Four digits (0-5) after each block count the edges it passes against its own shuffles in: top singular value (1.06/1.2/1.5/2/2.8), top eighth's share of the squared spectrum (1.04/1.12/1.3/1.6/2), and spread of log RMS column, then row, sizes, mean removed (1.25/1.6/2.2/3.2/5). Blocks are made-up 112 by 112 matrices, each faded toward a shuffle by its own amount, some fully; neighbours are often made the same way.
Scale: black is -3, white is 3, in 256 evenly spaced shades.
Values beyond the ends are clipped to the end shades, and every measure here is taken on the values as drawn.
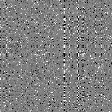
5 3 3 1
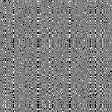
5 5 4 3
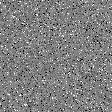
2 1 0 0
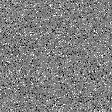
3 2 0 1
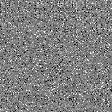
4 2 1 1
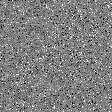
2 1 0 0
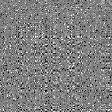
5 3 3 3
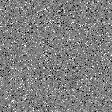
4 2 0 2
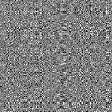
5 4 3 3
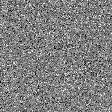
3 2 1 0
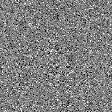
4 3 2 2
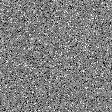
0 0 0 0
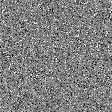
2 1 0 0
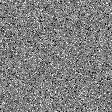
1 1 0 0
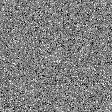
0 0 0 0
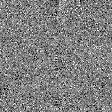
3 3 1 1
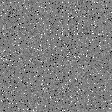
3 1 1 0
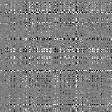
5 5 4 4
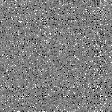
4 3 2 2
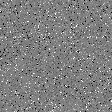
2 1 0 0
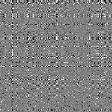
5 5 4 4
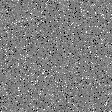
0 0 0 0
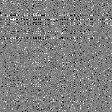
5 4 2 2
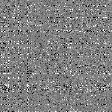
2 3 3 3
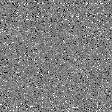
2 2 2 2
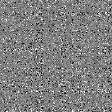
2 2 3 3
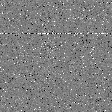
3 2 0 1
